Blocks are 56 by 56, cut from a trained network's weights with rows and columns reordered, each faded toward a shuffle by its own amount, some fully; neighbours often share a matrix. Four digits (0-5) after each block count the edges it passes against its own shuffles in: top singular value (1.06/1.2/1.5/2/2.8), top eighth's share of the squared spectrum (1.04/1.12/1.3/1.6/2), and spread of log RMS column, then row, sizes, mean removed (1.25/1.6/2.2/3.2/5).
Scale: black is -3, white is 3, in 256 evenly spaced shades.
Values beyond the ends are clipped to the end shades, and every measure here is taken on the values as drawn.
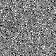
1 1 1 0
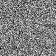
0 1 0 0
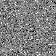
2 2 0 1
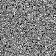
2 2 0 0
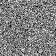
0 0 0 0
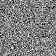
2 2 0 0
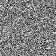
2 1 0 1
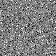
1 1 0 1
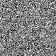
1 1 0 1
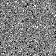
1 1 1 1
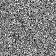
0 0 0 0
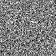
2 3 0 1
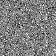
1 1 0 0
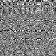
4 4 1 3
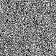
1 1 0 0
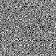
3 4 0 2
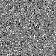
2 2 1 0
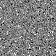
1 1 0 0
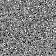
1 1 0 0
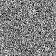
2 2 0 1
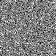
0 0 0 0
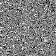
2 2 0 1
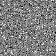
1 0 0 0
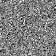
1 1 0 0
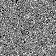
0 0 0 0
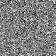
1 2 0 0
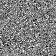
1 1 0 0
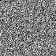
2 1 0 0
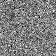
0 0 0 0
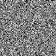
3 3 1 1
